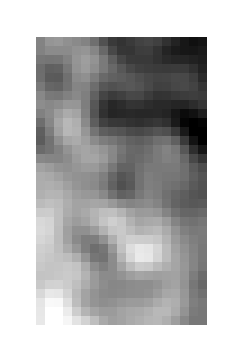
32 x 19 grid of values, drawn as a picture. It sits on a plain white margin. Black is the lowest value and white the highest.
The ninth with the highest average is the bottom left. Values rise toward the bottom left. The halves do not mirror each other. No lone cell stands out from its neighbours. The ninth with the lowest average is the top right.
